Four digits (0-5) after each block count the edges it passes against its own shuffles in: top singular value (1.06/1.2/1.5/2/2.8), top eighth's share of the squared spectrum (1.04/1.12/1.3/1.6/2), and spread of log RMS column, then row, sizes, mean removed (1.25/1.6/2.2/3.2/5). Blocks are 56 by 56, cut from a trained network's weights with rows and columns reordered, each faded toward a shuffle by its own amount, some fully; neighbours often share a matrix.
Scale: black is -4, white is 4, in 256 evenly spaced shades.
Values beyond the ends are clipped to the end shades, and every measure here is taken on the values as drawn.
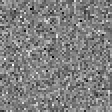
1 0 0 0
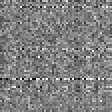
4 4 0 3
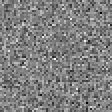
3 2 0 1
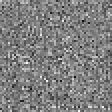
2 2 0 1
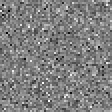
0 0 0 0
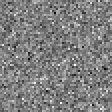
0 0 0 0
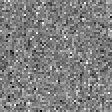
0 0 0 0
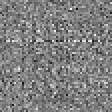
3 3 0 2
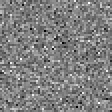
0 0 0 0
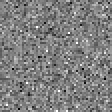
0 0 0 0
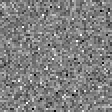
0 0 0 0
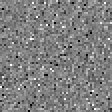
1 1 0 0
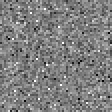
0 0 0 0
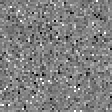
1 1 0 0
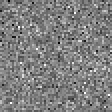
2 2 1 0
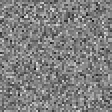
2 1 0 0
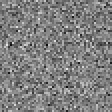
3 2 0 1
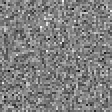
1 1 0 0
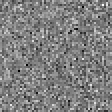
2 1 0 1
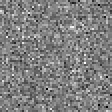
1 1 0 0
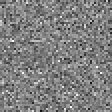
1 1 0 0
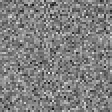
3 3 0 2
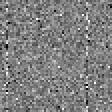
2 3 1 0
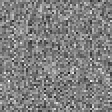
4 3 2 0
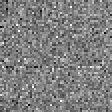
3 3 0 1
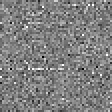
3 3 1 1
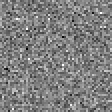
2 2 0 0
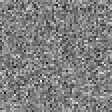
2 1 0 0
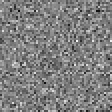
3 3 0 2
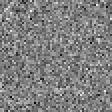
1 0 0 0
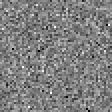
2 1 0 0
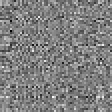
4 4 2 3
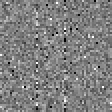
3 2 1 0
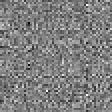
4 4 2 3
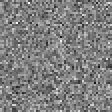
3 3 1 1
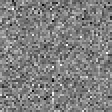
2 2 1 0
